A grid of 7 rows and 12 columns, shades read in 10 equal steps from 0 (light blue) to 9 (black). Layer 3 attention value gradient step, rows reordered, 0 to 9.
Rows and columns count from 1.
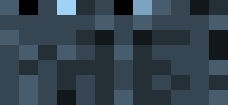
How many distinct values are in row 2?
2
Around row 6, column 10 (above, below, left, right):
6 6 6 6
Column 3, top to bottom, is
6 6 6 7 6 6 6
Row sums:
70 69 80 74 77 76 74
